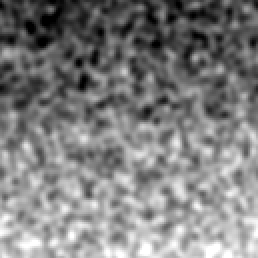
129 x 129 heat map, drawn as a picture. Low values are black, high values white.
The field climbs toward the bottom. The bottom right is the ninth with the highest average. The top left is the ninth with the lowest average. The field is mottled with small blotches. There are no regular stripes.
